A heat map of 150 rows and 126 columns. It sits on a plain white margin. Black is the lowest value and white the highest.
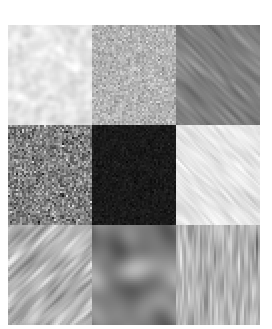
It is made of 3 by 3 panels. Panel 1,1: very high, blotchy, faint in contrast. Panel 1,2: high, fine-grained. Panel 1,3: middling, slanting down to the right, faint in contrast. Panel 2,1: middling, fine-grained, strong in contrast. Panel 2,2: very low, fine-grained, faint in contrast. Panel 2,3: very high, slanting down to the right, faint in contrast. Panel 3,1: high, slanting up to the right. Panel 3,2: middling, smooth. Panel 3,3: high, streaked downward.
